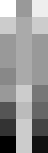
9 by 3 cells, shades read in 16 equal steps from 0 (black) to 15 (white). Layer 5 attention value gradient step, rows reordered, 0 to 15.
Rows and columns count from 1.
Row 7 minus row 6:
-4 -1 -1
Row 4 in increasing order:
9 9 10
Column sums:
70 96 71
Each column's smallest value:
0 9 1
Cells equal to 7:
1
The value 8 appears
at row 5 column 1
